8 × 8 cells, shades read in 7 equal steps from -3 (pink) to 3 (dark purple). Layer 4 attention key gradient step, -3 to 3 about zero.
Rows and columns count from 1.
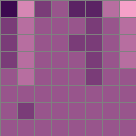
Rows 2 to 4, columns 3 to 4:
0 0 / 0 0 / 0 0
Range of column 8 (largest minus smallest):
3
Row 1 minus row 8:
3 -2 1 0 2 2 -1 -3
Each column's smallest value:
0 -2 0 0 0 0 -1 -3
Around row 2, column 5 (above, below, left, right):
2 1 0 1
